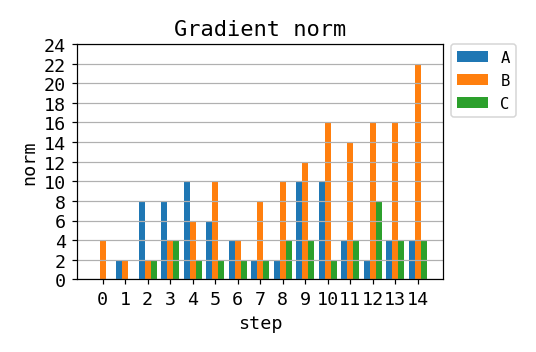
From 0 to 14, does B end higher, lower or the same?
higher
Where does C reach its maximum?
12
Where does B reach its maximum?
14
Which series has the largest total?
B
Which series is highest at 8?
B
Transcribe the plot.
Title: Gradient norm
x-axis: step, ticks 0 1 2 3 4 5 6 7 8 9 10 11 12 13 14
y-axis: norm, ticks 0 2 4 6 8 10 12 14 16 18 20 22 24
Legend: A, B, C
Values:
A: 0 2 8 8 10 6 4 2 2 10 10 4 2 4 4
B: 4 2 2 4 6 10 4 8 10 12 16 14 16 16 22
C: 0 0 2 4 2 2 2 2 4 4 2 4 8 4 4
